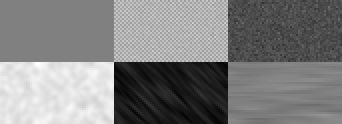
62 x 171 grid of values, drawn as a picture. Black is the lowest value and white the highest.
The table splits into 2 rows of 3 panels. Panel 1,1: middling, flat. Panel 1,2: high, checkered. Panel 1,3: low, fine-grained, faint in contrast. Panel 2,1: very high, blotchy, faint in contrast. Panel 2,2: very low, slanting down to the right, faint in contrast. Panel 2,3: middling, streaked across, faint in contrast.
